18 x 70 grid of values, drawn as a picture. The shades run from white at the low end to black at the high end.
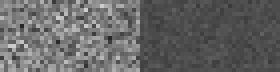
It is made of 1 by 2 panels. Panel 1,1: middling, fine-grained, strong in contrast. Panel 1,2: high, fine-grained, faint in contrast.
